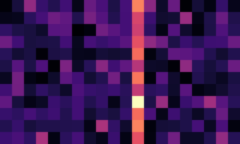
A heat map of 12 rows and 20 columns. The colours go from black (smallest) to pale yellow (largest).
Column 12 stands out from the rest. Most values sit low, with a long tail of high ones. Overall the values sit about 20% of the way up the scale. No overall slope runs across the table.
